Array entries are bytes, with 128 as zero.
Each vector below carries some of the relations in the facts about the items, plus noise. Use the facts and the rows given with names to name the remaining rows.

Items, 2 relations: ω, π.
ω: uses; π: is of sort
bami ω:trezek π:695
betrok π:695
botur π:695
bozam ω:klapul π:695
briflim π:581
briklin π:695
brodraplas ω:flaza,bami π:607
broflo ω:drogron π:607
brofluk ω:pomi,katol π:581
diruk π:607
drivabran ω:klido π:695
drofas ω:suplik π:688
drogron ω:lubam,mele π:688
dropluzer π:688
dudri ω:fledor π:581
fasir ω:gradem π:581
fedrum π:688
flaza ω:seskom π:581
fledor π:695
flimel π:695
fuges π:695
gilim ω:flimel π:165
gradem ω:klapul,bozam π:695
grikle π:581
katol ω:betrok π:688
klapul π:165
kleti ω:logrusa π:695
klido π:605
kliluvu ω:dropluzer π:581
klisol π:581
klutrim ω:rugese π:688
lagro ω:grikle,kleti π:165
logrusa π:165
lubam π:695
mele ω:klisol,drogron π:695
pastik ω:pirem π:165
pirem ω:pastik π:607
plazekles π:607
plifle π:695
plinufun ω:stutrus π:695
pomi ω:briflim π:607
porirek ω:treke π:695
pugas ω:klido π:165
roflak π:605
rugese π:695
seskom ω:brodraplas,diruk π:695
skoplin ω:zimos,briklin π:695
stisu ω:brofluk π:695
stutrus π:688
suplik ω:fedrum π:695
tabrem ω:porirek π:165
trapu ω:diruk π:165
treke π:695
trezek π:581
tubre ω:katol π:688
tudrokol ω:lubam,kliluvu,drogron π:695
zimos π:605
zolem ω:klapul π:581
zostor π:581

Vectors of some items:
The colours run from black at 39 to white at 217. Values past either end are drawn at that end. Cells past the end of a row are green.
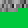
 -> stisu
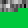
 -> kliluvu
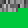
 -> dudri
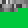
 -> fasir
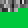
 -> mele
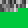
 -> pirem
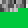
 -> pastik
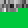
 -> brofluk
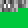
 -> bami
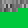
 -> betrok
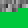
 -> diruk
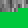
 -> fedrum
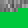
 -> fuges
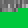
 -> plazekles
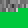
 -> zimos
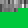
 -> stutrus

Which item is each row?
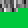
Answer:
pomi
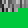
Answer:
drogron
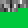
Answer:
suplik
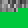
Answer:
logrusa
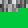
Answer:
klutrim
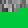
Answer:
tudrokol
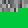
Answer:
trezek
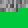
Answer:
flimel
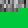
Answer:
plinufun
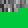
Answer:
broflo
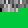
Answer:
flaza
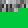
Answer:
katol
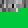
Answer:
skoplin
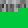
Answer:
tubre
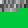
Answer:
zolem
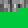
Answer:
drofas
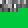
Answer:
gradem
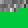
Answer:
klapul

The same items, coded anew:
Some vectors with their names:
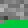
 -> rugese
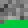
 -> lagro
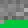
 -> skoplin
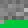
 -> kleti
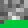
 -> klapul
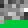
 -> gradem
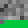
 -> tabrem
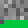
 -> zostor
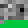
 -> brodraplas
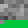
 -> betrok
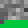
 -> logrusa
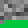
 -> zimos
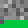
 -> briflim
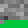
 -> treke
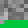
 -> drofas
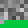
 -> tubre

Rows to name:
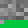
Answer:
bami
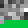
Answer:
bozam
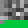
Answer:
mele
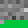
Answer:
stisu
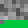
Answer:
fasir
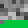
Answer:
zolem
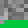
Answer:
klutrim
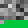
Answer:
seskom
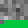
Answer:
kliluvu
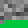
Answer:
klido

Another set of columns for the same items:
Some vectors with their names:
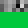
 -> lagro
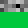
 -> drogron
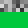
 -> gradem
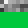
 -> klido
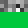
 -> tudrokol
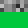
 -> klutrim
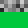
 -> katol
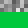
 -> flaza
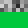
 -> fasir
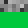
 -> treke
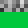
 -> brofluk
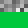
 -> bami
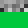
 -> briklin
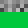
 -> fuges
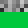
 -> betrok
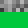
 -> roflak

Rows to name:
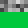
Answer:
lubam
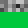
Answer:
kliluvu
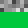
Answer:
diruk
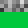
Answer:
briflim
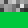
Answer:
tabrem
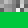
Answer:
trapu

